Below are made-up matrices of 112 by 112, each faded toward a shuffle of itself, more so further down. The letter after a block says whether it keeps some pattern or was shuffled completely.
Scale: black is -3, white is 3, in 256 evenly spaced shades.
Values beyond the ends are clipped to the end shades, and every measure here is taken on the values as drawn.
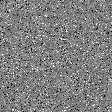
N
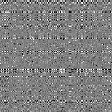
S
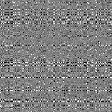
S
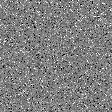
N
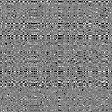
S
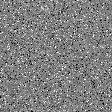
N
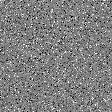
N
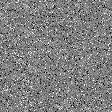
N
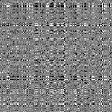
S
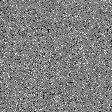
N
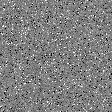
N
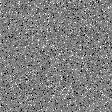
N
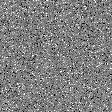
N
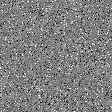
N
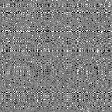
S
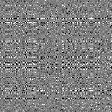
S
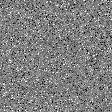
N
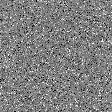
N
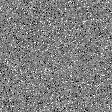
N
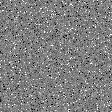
N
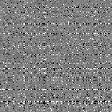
S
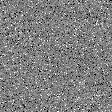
N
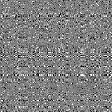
S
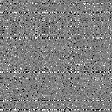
S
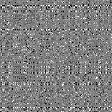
S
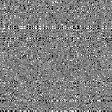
S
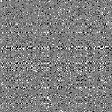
S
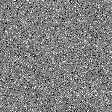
N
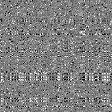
S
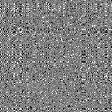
S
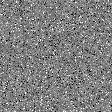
N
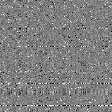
S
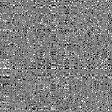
S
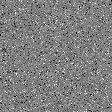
N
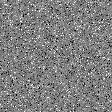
N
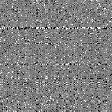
S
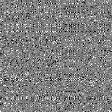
S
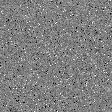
N
